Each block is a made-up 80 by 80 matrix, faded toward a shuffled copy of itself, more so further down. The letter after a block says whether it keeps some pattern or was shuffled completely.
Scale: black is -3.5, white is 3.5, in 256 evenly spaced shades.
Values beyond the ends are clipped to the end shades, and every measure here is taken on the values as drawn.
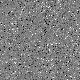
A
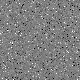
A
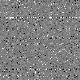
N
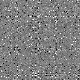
N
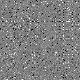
N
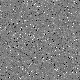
A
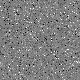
A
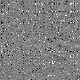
N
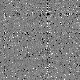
N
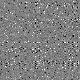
N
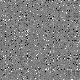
N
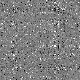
N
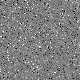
A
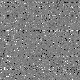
N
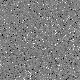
A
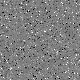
A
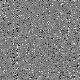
N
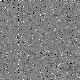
N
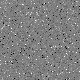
A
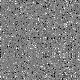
N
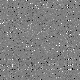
N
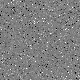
A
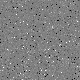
A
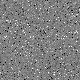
A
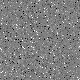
A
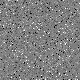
A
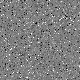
A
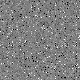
N
